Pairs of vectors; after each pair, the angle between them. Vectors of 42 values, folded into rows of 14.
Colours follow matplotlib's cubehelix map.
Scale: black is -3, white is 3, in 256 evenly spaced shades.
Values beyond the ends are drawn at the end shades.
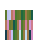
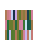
orthogonal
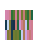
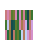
nearly parallel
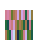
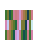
partly opposed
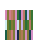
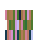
nearly parallel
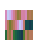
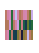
partly aligned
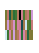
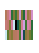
orthogonal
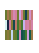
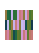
partly opposed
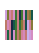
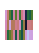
partly aligned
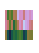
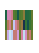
nearly opposite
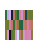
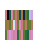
partly opposed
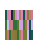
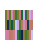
partly opposed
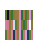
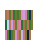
orthogonal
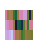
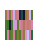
partly opposed
